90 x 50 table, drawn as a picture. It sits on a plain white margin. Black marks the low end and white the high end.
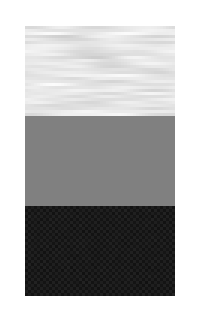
It is made of 3 by 1 panels. Panel 1,1: very high, streaked across, faint in contrast. Panel 2,1: middling, flat. Panel 3,1: very low, checkered, faint in contrast.
